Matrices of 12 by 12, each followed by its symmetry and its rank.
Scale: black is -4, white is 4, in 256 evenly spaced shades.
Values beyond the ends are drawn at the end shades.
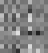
neither, rank two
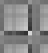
symmetric, rank one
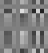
neither, rank one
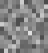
symmetric, full rank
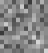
symmetric, full rank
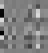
neither, rank two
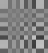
symmetric, rank one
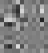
antisymmetric, rank two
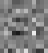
neither, rank two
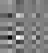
neither, rank one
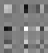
symmetric, rank one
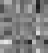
antisymmetric, rank two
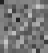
symmetric, full rank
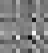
antisymmetric, rank two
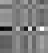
neither, rank one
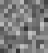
symmetric, full rank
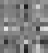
antisymmetric, rank two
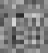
antisymmetric, rank two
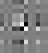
symmetric, rank one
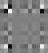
symmetric, rank one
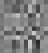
neither, rank two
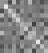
symmetric, full rank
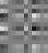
neither, rank one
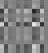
neither, rank one
